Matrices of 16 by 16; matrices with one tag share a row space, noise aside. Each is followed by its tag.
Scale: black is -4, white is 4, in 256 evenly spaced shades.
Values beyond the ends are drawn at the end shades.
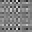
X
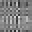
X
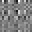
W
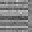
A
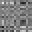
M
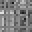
M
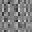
W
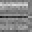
A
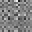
W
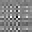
X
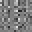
W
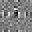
W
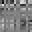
M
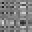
M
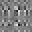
W
